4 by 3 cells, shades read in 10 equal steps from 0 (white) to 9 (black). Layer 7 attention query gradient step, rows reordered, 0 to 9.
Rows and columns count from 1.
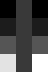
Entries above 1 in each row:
3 3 3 1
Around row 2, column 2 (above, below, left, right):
7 7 8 8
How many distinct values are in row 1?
2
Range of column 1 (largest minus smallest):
8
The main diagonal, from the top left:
9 7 6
